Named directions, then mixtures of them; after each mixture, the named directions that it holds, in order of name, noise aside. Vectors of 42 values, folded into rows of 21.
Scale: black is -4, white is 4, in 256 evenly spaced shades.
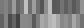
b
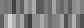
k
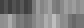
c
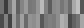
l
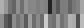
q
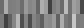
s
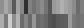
b, l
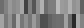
b, k, q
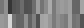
c, l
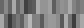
c, k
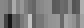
b, k, q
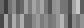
k, l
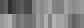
c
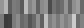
b, q, s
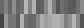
b, k
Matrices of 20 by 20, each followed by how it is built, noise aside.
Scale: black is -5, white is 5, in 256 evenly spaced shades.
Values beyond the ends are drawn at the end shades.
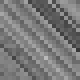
Toeplitz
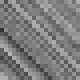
Toeplitz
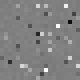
sparse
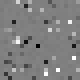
sparse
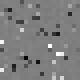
sparse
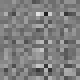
low rank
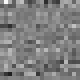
low rank
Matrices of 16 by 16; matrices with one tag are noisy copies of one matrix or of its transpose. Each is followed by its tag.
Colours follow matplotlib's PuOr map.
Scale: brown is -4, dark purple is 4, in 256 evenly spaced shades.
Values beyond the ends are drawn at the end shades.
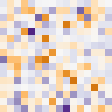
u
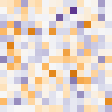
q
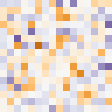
u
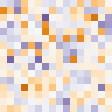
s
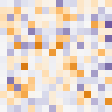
u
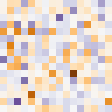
q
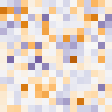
s
